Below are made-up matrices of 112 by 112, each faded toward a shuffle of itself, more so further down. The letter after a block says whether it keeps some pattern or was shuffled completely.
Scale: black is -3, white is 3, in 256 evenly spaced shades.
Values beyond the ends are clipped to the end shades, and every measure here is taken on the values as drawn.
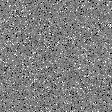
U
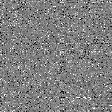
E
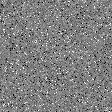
U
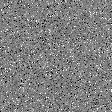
U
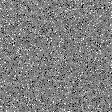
U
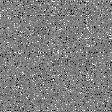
E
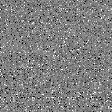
E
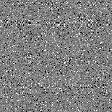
E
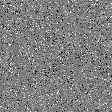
U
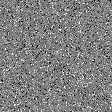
U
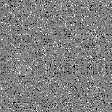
E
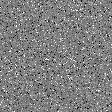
U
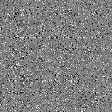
E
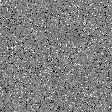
U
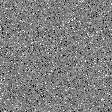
U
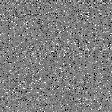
E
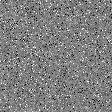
U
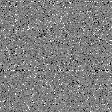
E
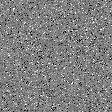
U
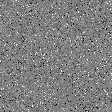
U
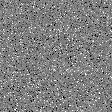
U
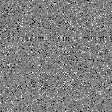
E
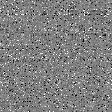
E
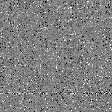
E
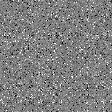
E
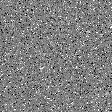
U
